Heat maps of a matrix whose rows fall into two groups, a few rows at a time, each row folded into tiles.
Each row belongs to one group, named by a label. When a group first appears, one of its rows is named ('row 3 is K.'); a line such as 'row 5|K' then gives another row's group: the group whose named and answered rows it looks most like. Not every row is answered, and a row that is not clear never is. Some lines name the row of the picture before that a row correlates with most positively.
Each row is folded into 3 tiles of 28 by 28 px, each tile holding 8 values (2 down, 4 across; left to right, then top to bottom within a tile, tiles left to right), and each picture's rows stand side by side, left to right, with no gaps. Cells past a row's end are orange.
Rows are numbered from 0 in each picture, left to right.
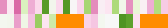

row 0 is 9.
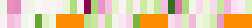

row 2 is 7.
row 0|9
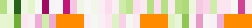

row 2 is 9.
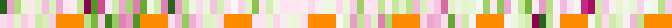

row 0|7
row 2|7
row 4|9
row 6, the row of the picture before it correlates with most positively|2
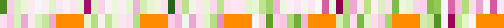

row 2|7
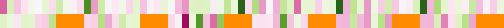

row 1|7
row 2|9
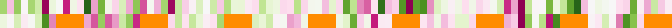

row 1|7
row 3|9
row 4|9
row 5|7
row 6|9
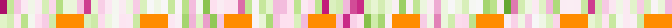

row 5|9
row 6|7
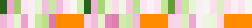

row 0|7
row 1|7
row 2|7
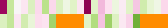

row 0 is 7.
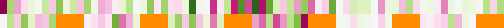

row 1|9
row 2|9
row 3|7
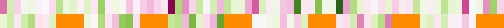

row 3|9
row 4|7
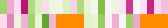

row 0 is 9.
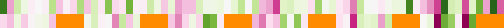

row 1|9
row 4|9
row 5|9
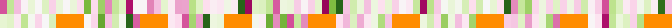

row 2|9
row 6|7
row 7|9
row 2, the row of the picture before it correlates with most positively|4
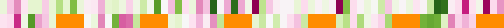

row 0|9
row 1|9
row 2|9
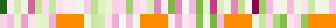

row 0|7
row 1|9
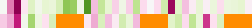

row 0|9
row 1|7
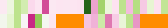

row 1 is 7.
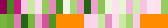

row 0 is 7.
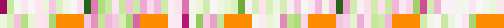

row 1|7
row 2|9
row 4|7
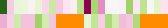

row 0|7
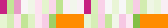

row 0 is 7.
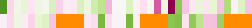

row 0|7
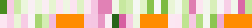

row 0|7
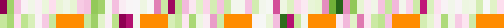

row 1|9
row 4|7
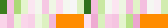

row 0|7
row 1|7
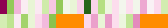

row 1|7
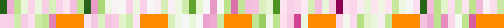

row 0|7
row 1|7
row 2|9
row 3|9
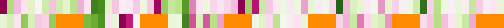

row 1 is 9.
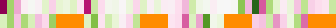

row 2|9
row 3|7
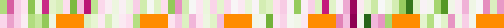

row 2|7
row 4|9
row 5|9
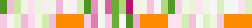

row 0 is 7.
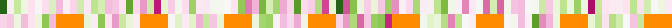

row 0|7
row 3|9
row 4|7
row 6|9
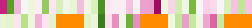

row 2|9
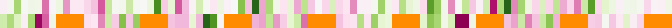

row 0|9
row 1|9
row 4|9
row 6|7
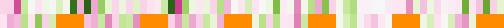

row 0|9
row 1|7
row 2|7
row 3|9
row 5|9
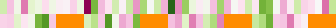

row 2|7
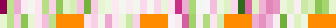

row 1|7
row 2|9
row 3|9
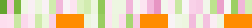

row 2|9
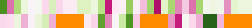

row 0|7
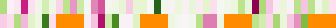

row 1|9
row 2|9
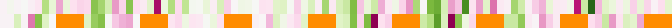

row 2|7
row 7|7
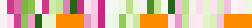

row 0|9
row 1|9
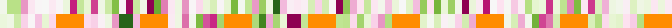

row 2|9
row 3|9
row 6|9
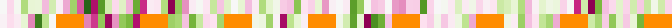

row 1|7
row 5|7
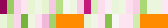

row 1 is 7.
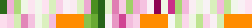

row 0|7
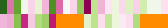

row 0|7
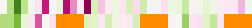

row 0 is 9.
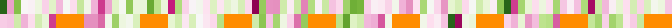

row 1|9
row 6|7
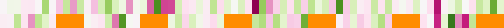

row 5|9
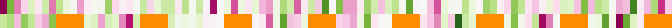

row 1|9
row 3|9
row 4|9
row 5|9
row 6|9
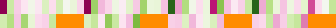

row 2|7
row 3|7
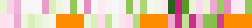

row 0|9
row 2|7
